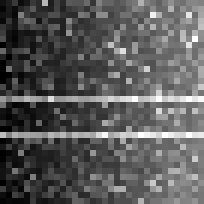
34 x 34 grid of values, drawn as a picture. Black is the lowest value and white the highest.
Slope: up to the right. Ninth with the highest average: middle right. Odd lines: rows 17 and 23.
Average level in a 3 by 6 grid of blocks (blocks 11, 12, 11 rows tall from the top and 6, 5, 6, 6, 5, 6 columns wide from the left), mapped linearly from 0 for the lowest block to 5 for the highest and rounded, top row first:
012345
112345
012334
